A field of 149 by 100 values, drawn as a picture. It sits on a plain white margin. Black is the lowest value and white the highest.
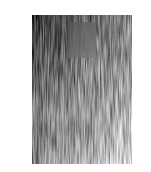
The top middle is the smoothest part. There is an overall slope up to the bottom right. Neither half mirrors the other. An odd patch, calmer than its surroundings, sits in the top middle.
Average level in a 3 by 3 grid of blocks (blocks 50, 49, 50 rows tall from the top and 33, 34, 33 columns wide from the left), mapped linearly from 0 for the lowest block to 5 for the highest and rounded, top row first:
0 1 2 | 2 3 4 | 3 4 5
